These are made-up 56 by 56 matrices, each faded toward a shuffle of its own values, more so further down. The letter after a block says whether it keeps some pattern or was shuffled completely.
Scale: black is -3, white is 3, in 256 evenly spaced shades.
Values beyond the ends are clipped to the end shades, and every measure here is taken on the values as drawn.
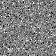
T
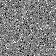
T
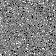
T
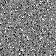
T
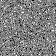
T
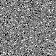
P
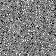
T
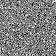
T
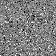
P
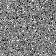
T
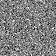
T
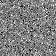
T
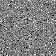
P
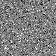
T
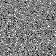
P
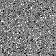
P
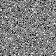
P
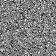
T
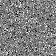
T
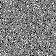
T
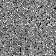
P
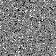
P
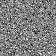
T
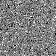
T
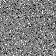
T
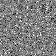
P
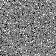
T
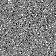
P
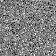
P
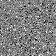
T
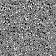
P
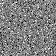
T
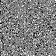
P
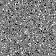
T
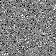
T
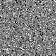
P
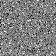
P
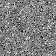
T
